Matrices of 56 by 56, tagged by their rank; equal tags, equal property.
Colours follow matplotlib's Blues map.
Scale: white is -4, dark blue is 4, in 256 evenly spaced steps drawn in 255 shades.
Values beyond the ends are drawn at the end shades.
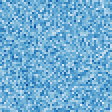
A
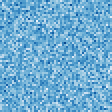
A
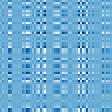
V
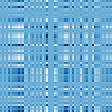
V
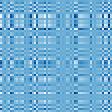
V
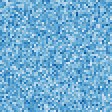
A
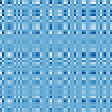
V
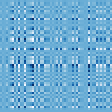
V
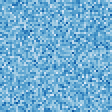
A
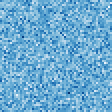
A
